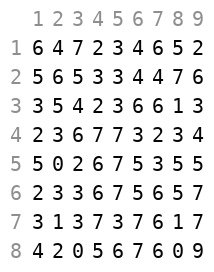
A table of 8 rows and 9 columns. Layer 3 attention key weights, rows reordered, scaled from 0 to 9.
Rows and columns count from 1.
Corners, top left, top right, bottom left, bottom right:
6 2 4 9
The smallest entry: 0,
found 3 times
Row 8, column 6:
7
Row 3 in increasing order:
1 2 3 3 3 4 5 6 6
